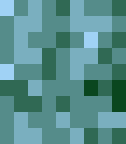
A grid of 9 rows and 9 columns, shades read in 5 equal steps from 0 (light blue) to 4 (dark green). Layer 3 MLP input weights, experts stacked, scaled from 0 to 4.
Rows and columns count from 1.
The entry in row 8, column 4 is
2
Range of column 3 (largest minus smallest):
2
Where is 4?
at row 6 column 7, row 6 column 9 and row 7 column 9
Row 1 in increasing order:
0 1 1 2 2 2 2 3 3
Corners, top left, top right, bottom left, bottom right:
0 3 2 3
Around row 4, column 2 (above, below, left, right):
1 2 2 1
